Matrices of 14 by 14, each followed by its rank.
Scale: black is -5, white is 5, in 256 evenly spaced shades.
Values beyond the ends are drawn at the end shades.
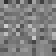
three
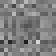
three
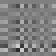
one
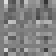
two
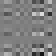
one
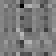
two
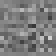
three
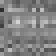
two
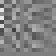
two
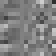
three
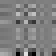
one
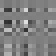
one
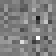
three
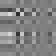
one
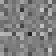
three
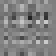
two
